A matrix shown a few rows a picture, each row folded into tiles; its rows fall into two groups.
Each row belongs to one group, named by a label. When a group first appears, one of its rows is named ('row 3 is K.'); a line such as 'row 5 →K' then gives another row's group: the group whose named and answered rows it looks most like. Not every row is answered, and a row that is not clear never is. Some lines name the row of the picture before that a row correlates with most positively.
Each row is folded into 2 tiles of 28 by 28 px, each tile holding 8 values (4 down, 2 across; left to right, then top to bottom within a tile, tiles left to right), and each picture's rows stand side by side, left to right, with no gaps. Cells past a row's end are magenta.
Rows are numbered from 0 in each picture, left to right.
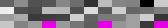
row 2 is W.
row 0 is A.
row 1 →W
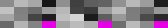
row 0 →A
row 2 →A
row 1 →A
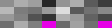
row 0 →A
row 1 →A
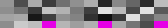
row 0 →A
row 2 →W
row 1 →A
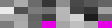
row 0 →A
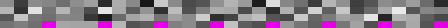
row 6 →W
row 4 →W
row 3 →W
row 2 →W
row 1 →A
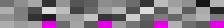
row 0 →A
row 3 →W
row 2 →W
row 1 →W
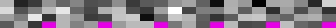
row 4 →W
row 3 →A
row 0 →W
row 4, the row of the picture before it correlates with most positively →3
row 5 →W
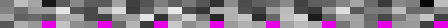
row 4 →A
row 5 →A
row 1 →A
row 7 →W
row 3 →A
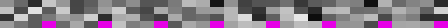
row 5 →A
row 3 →A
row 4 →A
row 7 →A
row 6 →W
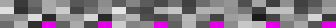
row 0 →W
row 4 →A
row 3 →W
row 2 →A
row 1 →W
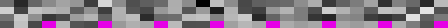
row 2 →A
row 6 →A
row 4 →A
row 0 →W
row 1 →W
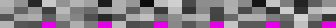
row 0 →W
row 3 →W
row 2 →W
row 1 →A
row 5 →W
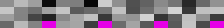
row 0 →A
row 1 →W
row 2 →W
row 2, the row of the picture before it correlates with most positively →5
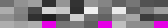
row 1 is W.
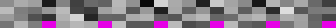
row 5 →A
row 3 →W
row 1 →A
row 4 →W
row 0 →A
